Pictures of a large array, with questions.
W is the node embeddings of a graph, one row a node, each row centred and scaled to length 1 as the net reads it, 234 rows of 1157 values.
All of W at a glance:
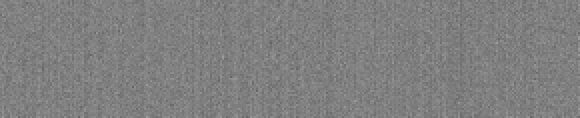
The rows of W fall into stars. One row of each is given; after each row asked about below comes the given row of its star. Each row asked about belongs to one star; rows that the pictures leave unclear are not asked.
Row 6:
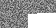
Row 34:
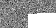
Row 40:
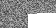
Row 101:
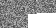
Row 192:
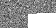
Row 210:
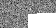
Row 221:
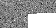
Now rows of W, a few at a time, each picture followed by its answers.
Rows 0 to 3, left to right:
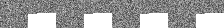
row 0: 192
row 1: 6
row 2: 6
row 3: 192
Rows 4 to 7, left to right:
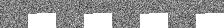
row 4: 101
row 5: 101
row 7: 6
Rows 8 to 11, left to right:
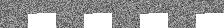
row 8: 40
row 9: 101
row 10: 210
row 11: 192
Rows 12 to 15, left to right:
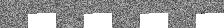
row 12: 101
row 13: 40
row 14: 40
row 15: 34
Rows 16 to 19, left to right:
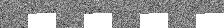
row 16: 210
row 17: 34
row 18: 192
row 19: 192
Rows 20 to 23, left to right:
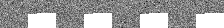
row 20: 34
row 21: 210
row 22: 221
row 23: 210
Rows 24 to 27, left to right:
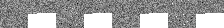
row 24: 40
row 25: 101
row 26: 101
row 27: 6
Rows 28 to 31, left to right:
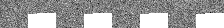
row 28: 40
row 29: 221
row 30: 40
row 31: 221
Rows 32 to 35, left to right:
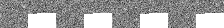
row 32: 34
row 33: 221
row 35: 210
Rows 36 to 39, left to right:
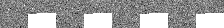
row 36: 101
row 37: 101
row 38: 34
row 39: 6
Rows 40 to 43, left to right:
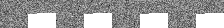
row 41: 101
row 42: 6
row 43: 221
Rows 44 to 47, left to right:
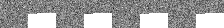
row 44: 34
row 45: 6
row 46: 40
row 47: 192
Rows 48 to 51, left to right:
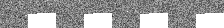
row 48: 192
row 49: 221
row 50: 192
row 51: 192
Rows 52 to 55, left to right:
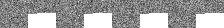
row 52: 6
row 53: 101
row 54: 6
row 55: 40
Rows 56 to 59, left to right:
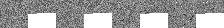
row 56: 40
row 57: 210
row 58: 34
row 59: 6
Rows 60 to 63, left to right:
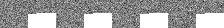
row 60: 101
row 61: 34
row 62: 34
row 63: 101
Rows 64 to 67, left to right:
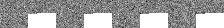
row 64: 34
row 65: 34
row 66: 221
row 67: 221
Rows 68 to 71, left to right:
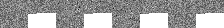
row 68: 210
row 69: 101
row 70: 40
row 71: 6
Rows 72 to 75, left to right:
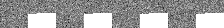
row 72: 40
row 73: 221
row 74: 210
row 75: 210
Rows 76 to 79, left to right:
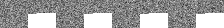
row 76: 192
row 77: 40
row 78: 210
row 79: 6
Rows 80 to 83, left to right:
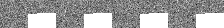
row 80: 6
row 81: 6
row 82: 210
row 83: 192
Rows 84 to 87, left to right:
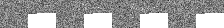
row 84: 221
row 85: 210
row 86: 210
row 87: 221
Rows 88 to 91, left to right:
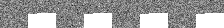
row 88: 34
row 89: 101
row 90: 210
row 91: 221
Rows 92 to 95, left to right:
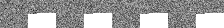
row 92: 34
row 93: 6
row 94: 34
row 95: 221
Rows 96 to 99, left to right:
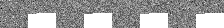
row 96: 40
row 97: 210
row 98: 34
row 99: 210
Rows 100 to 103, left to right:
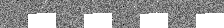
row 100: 210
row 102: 192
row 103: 6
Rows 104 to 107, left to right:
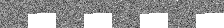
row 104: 34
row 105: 34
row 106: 40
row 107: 192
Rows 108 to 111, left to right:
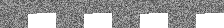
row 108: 210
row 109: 192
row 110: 192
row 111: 192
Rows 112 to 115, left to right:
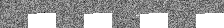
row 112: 221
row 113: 40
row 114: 192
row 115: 192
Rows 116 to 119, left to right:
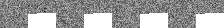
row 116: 6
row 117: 192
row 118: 192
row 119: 40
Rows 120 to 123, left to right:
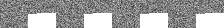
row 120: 101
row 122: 6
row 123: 192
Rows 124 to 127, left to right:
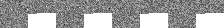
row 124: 34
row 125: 34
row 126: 34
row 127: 192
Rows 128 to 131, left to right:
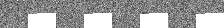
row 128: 40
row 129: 210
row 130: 6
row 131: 40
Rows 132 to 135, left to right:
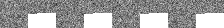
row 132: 6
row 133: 40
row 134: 192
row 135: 40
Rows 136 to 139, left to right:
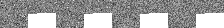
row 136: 6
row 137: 40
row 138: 6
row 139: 101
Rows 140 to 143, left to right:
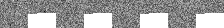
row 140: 6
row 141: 34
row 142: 221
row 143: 101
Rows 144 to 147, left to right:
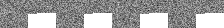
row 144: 34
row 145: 210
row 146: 34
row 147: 210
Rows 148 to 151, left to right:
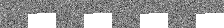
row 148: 34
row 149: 6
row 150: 192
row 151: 192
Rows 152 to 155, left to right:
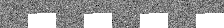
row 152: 34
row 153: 192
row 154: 101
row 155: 6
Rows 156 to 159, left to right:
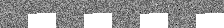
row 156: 101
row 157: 101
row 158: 34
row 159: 34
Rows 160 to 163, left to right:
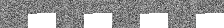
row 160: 6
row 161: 40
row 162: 34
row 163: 6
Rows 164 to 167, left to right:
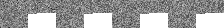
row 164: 210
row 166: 6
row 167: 192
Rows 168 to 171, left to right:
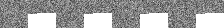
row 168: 6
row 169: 6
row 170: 210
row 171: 40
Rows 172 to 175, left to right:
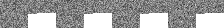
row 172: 101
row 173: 40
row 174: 101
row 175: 101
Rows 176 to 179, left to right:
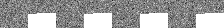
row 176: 210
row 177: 192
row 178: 221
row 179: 210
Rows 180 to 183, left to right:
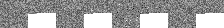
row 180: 34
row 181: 192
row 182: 221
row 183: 34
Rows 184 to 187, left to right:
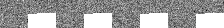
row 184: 40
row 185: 40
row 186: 192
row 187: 101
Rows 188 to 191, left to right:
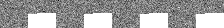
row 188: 34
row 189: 221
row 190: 34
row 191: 40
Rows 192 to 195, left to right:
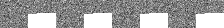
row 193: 192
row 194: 6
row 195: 40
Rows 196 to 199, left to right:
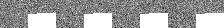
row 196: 210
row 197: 101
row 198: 210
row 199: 40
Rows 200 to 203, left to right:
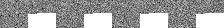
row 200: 6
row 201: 221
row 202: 221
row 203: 34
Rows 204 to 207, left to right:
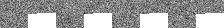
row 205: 221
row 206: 6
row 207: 40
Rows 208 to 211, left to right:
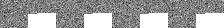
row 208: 192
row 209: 210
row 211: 40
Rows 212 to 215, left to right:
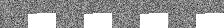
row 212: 6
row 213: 210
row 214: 192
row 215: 34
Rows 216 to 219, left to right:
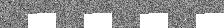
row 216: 6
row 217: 192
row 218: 210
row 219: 210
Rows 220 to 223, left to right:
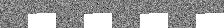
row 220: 101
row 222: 40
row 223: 6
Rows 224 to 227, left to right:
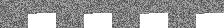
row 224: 221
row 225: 221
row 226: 40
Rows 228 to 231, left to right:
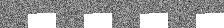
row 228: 221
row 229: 210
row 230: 192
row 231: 101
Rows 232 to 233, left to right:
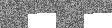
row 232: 6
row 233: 192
